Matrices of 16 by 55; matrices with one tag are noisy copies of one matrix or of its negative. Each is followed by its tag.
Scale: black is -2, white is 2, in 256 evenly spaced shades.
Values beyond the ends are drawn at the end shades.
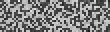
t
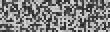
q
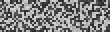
t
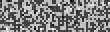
q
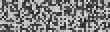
q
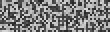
q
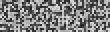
q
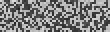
t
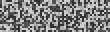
q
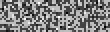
q
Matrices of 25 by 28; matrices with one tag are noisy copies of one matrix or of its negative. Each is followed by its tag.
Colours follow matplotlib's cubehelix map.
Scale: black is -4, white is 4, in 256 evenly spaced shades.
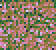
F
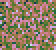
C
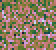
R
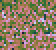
R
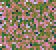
C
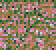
F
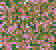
C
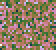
C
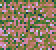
F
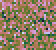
R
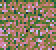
F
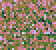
R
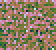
F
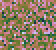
R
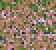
R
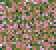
C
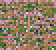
F
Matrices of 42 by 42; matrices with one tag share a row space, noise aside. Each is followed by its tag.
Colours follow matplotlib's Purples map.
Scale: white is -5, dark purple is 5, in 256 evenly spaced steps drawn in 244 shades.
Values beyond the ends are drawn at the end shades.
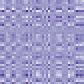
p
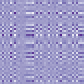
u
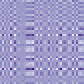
u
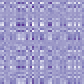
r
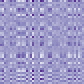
r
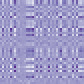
u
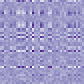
r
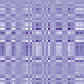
p
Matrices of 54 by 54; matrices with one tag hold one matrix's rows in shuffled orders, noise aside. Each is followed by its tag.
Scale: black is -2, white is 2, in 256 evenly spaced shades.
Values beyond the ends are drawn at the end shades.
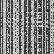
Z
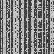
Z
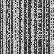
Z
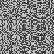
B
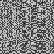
B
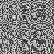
B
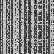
Z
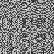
B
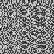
B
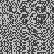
B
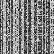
Z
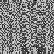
B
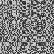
B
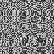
B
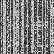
Z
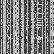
Z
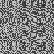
B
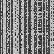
Z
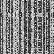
Z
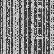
Z
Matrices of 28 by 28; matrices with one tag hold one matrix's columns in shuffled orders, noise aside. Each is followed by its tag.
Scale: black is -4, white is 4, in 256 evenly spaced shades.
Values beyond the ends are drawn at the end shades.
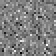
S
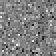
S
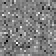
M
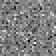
M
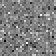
M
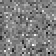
S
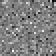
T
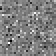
M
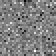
T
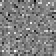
T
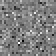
M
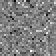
T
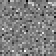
T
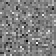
M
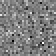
M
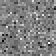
M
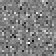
M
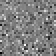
S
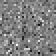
S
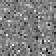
S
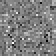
M
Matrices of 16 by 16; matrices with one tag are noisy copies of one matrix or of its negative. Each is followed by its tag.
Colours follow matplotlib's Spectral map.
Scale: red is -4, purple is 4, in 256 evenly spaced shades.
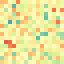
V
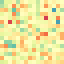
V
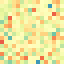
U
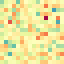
V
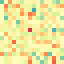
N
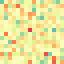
N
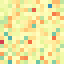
U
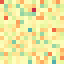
N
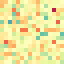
V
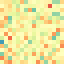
U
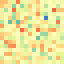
V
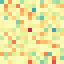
N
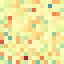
U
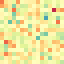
V
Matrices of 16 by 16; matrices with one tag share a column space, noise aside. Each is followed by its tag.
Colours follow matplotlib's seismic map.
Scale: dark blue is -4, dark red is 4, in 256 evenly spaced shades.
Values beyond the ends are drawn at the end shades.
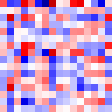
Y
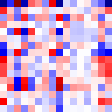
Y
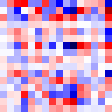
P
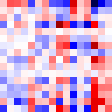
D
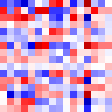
P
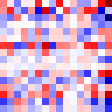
P
